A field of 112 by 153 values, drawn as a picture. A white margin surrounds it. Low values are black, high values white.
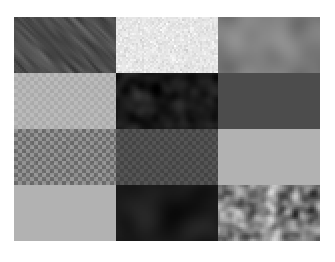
The table splits into 4 rows of 3 panels. Panel 1,1: low, slanting down to the right, faint in contrast. Panel 1,2: very high, fine-grained, faint in contrast. Panel 1,3: middling, smooth, faint in contrast. Panel 2,1: high, checkered, faint in contrast. Panel 2,2: very low, blotchy, faint in contrast. Panel 2,3: low, flat. Panel 3,1: middling, checkered. Panel 3,2: low, checkered, faint in contrast. Panel 3,3: high, flat. Panel 4,1: high, flat. Panel 4,2: very low, smooth, faint in contrast. Panel 4,3: middling, blotchy, strong in contrast.
